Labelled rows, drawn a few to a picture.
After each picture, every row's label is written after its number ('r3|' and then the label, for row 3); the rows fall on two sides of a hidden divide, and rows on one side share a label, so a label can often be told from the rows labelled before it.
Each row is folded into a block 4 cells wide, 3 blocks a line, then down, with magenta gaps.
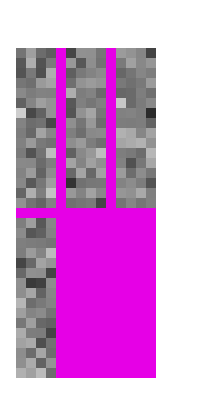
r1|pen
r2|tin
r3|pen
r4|pen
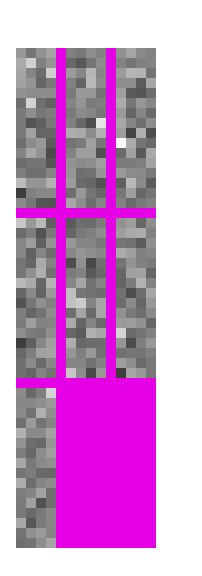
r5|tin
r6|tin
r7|pen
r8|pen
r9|tin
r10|tin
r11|tin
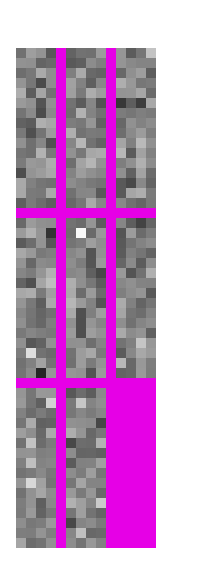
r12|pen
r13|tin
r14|tin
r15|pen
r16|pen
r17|pen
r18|tin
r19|tin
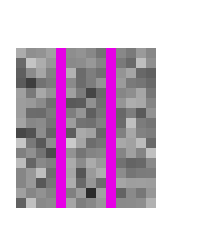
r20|pen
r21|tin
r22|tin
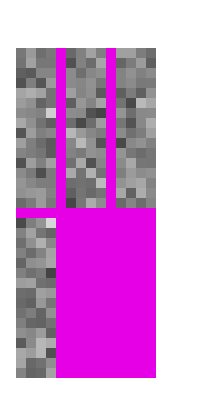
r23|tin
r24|tin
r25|pen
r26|pen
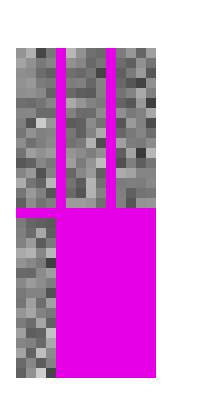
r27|tin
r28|pen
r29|pen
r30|tin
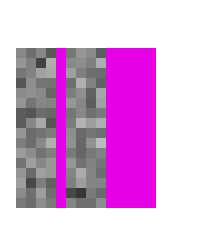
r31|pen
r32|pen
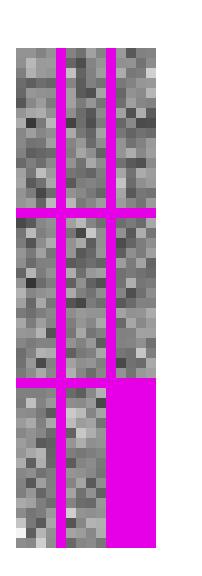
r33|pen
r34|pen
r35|pen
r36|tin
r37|pen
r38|tin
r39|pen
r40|tin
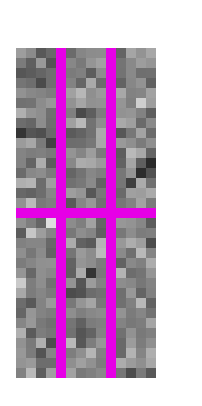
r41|pen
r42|tin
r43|tin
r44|pen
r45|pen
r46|pen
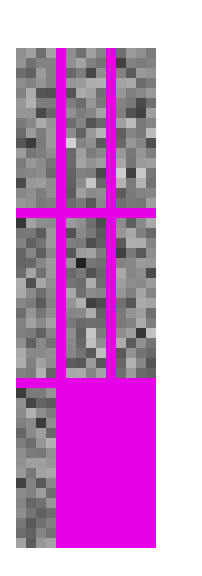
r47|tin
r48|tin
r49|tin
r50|pen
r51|pen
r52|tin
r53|tin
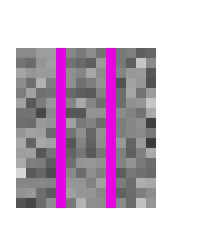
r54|tin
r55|pen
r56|tin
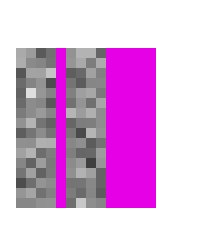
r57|tin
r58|pen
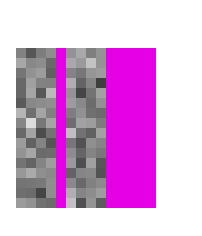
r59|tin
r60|pen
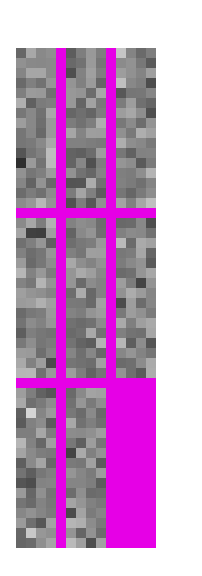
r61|tin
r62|tin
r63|pen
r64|pen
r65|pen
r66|tin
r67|pen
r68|pen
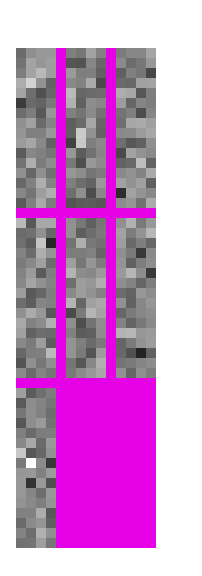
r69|tin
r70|tin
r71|tin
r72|tin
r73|pen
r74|pen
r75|pen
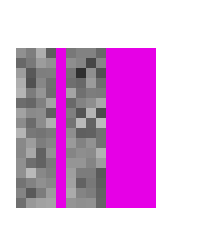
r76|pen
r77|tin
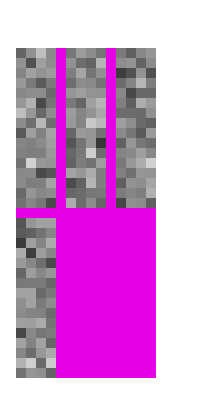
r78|tin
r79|tin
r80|tin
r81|tin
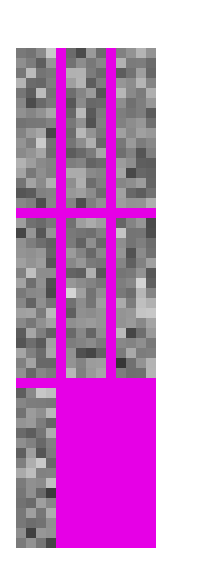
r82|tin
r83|tin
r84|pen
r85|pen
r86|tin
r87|pen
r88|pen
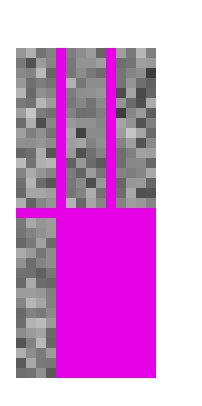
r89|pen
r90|pen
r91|tin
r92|tin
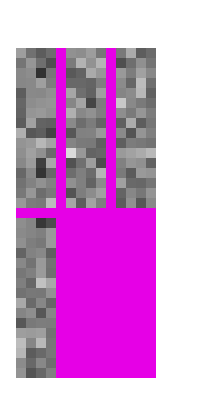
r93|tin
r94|pen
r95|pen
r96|pen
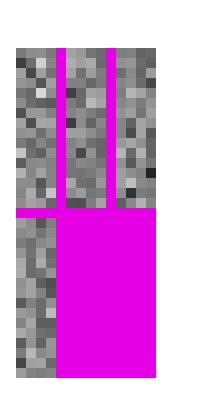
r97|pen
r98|pen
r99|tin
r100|pen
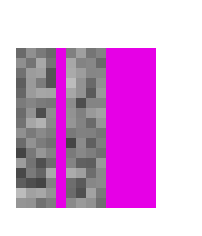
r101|pen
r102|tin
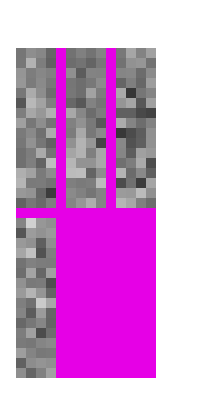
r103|tin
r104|tin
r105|pen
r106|pen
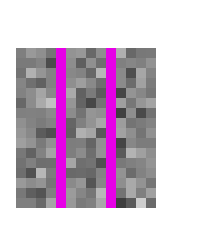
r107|pen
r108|pen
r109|tin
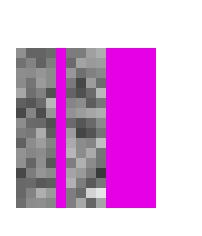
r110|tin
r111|pen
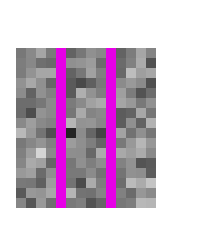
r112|tin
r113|tin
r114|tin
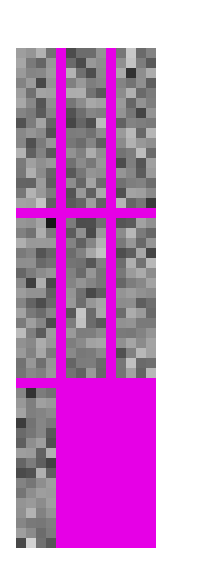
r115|pen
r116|tin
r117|tin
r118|pen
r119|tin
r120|tin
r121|tin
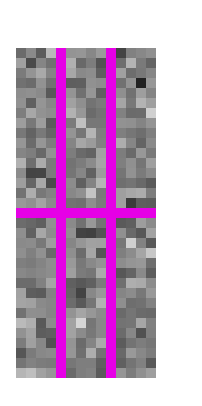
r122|tin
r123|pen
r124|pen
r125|tin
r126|tin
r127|tin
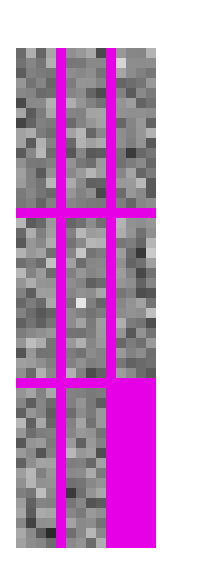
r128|tin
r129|pen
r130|pen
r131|pen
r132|tin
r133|pen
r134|tin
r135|pen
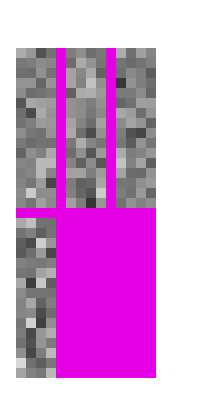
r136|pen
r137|pen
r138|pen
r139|pen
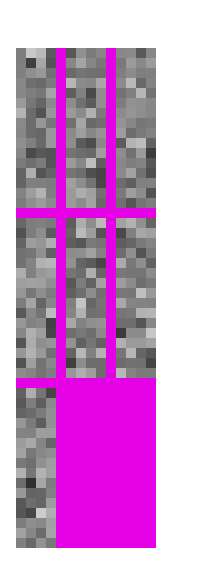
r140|pen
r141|pen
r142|tin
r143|pen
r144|tin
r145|pen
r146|pen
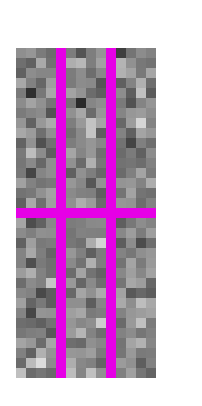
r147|pen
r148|tin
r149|pen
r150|pen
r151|pen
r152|tin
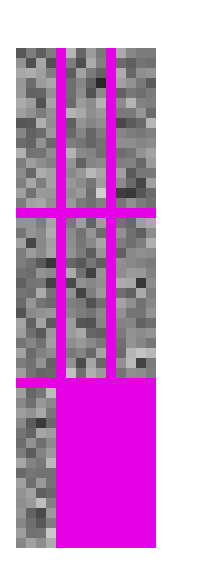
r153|pen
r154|pen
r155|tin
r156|tin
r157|pen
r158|tin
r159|pen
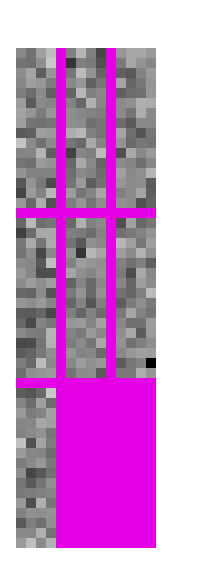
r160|tin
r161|pen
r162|pen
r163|pen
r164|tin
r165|tin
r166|pen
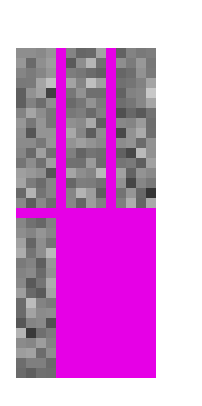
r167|tin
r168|tin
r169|tin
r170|tin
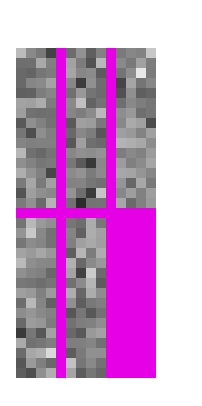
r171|pen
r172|tin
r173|tin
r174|tin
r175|pen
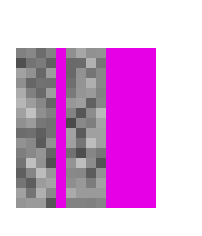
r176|pen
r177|pen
